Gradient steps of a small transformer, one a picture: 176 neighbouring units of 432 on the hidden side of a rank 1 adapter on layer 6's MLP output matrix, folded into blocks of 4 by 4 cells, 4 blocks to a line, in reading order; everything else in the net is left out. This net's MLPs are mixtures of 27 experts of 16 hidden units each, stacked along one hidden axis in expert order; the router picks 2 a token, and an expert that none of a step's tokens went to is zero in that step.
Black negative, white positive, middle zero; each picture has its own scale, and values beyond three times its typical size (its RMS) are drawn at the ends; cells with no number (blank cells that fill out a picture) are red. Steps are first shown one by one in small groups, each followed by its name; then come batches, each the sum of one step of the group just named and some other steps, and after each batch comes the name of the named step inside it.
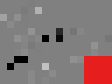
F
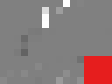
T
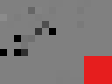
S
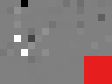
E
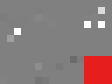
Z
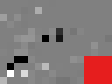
F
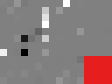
T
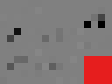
F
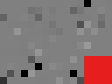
Z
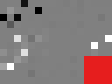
E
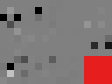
Z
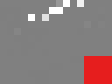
Z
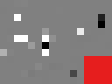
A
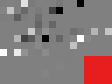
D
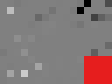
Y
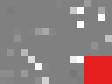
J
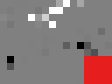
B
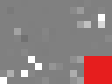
J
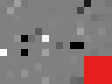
Y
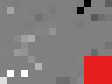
Y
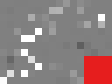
B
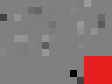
A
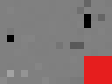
Y
